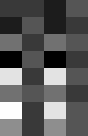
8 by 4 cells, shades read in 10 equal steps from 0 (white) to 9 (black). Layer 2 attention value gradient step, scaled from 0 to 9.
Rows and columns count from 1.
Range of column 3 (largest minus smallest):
8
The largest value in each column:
9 7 9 7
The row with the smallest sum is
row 7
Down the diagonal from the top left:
7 6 5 7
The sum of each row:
28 29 23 31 15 23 14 21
